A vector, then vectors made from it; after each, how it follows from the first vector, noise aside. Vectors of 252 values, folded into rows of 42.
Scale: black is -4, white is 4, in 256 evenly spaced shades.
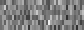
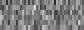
reversed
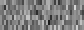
negated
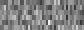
sign-scrambled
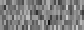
negated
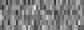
reversed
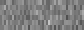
shrunk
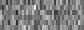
reversed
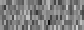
negated
